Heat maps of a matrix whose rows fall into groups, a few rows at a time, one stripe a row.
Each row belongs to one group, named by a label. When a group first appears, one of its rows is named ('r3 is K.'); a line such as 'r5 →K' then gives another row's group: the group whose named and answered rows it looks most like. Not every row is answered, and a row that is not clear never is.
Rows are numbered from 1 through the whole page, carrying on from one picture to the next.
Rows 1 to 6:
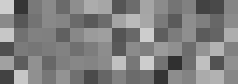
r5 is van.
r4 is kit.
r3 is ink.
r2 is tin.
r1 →ink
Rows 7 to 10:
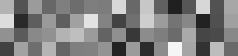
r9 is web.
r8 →ink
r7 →van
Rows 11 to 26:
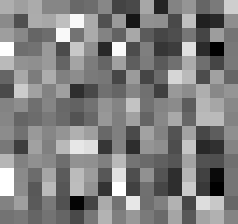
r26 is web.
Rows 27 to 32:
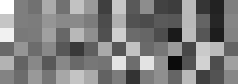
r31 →van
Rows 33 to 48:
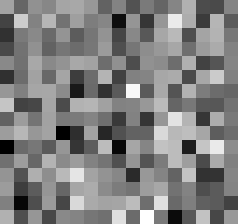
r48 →van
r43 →kit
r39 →tin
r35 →kit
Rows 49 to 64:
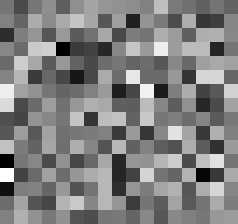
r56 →ink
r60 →kit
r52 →tin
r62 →kit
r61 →ink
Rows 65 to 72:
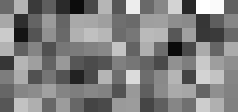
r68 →van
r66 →ink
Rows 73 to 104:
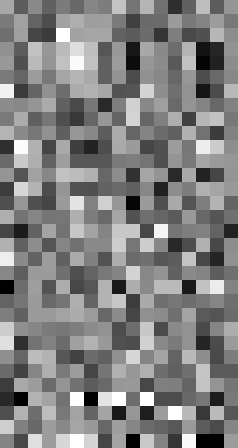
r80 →tin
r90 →van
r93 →kit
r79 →ink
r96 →ink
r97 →ink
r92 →tin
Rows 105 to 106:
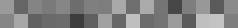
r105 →van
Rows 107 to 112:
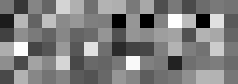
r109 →kit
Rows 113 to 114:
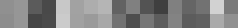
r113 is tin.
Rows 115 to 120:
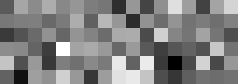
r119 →van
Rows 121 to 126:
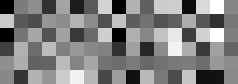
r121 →kit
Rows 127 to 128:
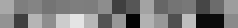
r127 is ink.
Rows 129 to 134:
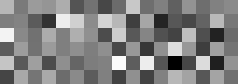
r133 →van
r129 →tin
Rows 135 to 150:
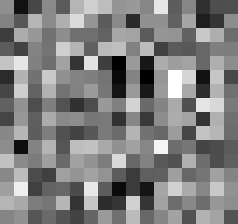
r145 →ink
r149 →tin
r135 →ink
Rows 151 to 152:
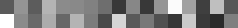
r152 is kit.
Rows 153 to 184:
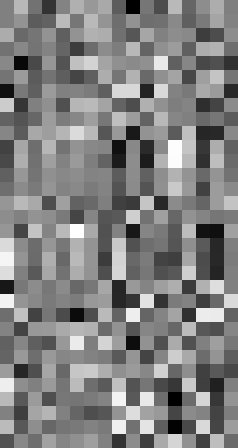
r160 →ink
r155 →ink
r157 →ink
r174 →ink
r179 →ink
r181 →van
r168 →tin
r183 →van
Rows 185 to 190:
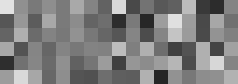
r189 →kit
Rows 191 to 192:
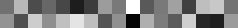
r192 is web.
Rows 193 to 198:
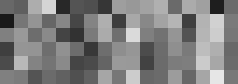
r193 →tin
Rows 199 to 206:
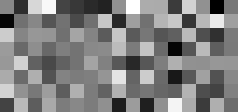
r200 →kit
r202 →van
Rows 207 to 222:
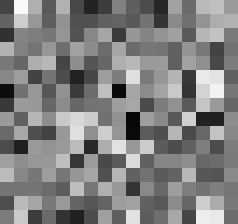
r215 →web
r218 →tin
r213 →kit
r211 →tin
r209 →kit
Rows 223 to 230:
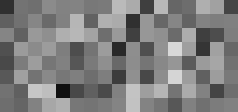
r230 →tin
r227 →kit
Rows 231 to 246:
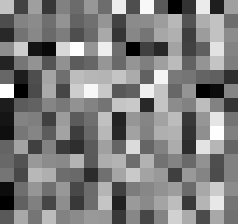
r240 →kit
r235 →kit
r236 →ink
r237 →ink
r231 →van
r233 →kit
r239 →kit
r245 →kit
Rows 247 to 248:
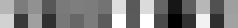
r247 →van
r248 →van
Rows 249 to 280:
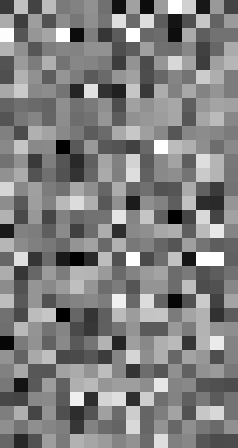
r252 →ink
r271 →tin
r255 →tin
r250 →van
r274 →tin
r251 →tin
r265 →kit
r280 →ink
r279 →tin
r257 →kit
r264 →van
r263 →web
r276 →ink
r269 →web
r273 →kit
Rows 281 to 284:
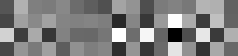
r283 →van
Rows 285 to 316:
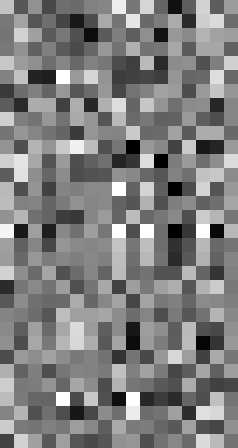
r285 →van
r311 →van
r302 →van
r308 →web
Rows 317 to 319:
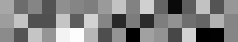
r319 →web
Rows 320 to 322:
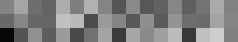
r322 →kit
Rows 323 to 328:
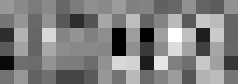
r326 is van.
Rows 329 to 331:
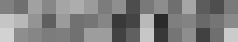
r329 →web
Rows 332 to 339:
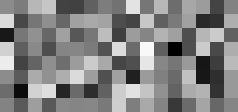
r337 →web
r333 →ink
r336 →ink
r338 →tin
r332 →tin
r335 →van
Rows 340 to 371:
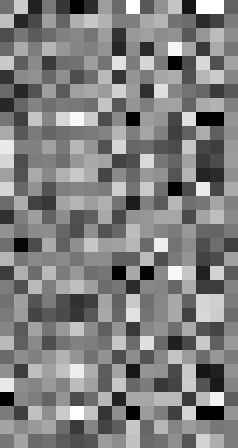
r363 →web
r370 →tin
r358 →ink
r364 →van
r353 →van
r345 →kit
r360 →web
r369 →web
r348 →web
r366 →web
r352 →web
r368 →kit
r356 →tin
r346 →ink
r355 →kit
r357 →ink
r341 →ink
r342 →kit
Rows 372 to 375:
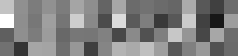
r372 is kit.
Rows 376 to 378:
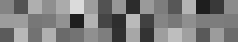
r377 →tin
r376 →web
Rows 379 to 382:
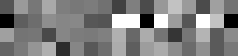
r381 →van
